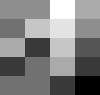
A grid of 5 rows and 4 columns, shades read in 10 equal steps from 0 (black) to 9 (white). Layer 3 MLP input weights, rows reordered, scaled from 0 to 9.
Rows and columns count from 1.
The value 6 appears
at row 1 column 4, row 3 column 1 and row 4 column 3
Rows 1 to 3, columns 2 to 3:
5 9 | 7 8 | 2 7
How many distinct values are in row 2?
4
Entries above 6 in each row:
1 2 1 0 0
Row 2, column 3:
8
